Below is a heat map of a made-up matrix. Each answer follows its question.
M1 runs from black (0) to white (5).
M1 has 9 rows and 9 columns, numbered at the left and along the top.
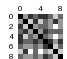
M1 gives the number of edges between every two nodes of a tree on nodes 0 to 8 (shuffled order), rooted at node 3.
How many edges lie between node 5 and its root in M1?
1
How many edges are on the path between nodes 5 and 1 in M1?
2
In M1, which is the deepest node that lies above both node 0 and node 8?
5
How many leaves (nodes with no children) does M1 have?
5
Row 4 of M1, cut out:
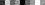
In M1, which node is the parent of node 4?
0
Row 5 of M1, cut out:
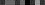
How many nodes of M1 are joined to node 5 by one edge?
4
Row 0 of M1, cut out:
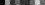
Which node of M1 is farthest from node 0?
7
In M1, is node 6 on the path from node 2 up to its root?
no
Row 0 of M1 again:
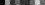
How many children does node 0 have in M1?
2
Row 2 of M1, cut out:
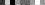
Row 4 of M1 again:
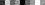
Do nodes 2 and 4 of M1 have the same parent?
yes
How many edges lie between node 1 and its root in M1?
1
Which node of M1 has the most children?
5
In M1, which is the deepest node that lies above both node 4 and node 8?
5
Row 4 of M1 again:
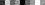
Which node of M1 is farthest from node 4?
7
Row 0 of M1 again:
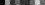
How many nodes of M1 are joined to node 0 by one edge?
3
